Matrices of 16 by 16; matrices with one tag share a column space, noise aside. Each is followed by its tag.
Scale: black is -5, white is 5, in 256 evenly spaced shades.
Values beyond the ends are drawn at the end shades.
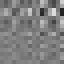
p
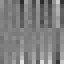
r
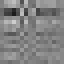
p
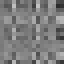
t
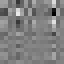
p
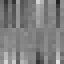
r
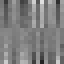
r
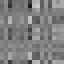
t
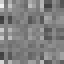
t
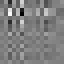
p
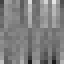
r
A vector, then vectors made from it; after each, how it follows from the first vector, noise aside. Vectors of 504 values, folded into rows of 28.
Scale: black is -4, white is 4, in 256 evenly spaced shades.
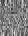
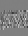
partly zeroed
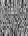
negated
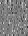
partly zeroed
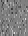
partly zeroed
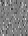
partly zeroed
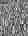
wrapped around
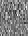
wrapped around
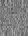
shrunk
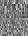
wrapped around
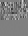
partly zeroed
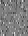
partly zeroed
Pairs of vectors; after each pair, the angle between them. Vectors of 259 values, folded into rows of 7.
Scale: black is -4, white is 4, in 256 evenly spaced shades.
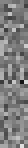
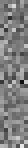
nearly parallel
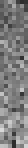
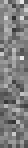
partly opposed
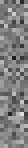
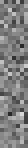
nearly parallel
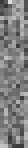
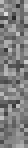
partly opposed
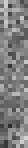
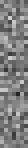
orthogonal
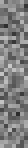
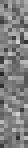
partly opposed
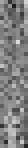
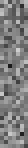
partly aligned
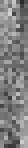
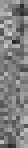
partly aligned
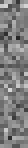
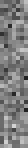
partly aligned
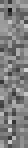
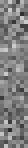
partly opposed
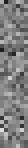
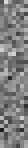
nearly opposite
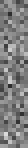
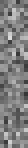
partly aligned
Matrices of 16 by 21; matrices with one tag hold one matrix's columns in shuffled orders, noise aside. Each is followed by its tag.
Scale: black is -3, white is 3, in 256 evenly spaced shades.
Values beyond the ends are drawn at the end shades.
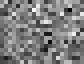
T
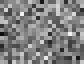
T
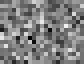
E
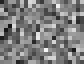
E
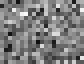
T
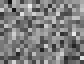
T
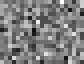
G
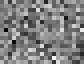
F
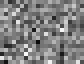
F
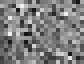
T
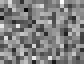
G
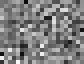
F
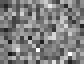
E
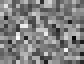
E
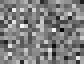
F
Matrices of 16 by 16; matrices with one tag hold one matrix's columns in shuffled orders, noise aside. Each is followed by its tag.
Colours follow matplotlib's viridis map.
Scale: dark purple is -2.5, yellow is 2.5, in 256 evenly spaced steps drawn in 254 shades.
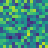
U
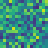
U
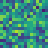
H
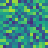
U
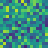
U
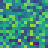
H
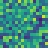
U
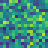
H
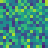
U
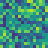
U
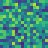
H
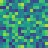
H
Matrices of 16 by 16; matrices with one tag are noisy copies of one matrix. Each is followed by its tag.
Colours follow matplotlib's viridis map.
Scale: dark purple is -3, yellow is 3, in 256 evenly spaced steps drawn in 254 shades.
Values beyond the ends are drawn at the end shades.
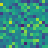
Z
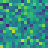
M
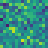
M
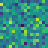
Z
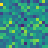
Z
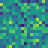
Z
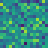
Z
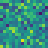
M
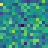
Z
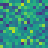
M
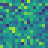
M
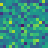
Z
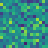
Z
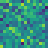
M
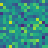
Z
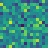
Z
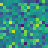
Z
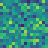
Z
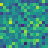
Z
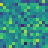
Z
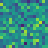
Z
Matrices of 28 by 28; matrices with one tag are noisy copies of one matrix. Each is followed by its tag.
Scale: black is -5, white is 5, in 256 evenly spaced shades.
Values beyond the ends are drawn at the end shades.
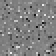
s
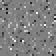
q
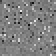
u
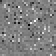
u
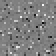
s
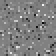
s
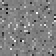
q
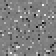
s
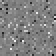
q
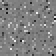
q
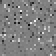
u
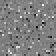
s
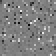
u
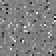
q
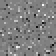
s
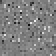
u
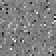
q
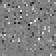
u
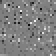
u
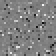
s
